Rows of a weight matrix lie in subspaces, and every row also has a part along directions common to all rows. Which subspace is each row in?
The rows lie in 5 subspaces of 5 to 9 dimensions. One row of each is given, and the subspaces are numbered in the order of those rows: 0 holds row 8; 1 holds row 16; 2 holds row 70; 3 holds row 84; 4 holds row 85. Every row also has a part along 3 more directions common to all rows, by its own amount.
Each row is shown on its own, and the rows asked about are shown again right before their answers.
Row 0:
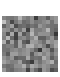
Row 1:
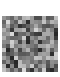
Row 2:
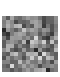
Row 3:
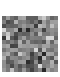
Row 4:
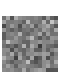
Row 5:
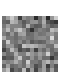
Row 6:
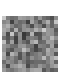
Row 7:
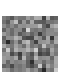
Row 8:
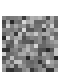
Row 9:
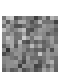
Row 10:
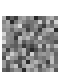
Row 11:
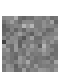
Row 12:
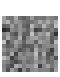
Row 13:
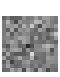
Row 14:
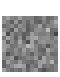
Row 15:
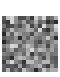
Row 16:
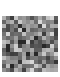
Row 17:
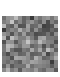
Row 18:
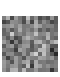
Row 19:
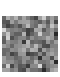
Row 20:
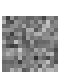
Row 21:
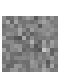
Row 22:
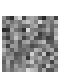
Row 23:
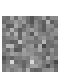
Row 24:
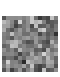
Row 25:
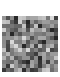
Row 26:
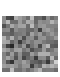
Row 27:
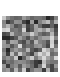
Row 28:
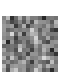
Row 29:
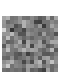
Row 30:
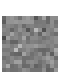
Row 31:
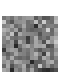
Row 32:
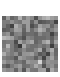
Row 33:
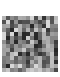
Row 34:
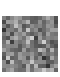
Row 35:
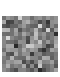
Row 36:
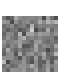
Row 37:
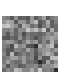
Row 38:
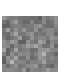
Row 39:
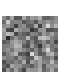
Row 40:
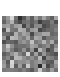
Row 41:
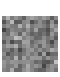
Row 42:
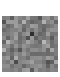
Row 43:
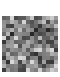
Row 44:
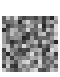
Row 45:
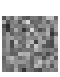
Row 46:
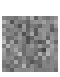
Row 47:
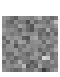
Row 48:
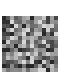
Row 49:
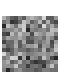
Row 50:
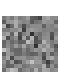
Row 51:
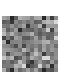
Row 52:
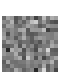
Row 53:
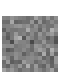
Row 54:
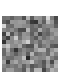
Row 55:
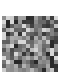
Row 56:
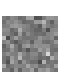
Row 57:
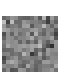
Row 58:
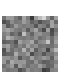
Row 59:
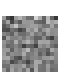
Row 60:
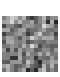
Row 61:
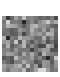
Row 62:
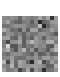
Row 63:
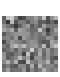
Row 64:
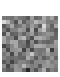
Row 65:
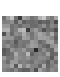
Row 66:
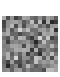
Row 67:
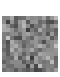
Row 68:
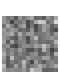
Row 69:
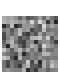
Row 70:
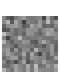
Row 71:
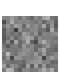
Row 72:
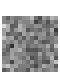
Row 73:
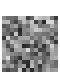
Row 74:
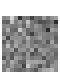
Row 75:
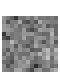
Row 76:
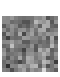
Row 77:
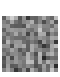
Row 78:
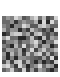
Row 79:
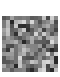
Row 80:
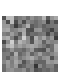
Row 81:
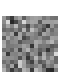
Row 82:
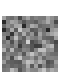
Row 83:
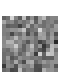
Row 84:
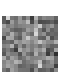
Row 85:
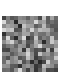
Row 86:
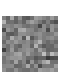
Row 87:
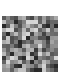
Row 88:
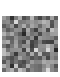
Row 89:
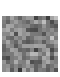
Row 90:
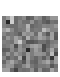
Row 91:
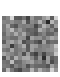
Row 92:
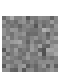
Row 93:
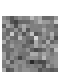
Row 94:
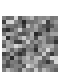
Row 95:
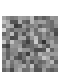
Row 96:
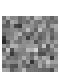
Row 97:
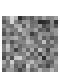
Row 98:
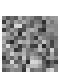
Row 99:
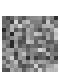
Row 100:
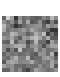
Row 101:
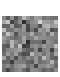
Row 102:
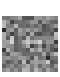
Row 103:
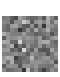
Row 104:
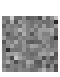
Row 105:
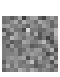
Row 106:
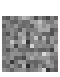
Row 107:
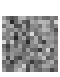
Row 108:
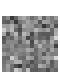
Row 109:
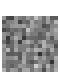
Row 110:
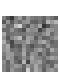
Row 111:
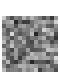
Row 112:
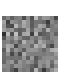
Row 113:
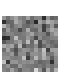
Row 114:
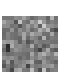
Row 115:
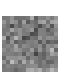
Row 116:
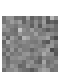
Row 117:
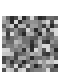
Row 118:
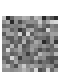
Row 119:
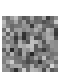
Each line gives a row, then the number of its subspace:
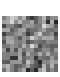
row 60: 2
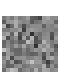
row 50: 0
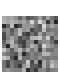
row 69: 2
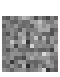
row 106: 1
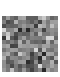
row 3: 1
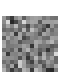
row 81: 0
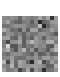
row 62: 1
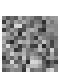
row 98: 2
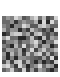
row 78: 2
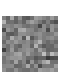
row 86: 0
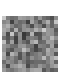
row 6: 4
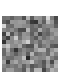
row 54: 4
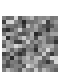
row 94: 0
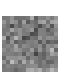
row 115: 3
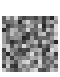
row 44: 3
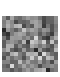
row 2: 1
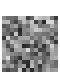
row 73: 3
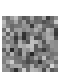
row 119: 4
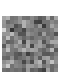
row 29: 1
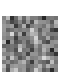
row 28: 3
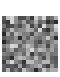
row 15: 2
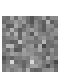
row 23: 2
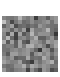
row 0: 4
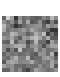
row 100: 3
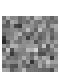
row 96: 2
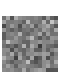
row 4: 2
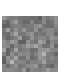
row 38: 4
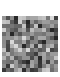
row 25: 3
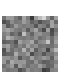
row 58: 1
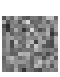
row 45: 4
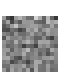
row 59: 3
